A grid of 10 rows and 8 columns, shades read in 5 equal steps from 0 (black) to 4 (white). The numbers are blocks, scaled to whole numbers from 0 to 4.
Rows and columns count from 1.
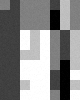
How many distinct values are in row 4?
4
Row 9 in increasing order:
0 1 1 1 3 3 4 4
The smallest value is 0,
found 6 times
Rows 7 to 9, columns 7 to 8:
0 3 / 0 4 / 0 3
